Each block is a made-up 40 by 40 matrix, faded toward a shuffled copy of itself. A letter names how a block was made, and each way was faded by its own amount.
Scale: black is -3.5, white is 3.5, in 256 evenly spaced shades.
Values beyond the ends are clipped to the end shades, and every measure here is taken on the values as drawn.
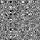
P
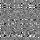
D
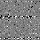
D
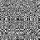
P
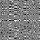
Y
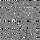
D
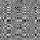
Y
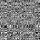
P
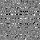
D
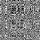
P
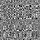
P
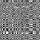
Y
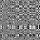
Y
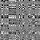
Y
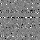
D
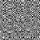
P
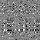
D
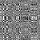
Y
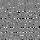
D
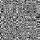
P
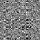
P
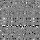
D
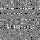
D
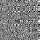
P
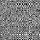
P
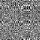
P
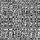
P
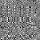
P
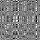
Y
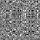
P
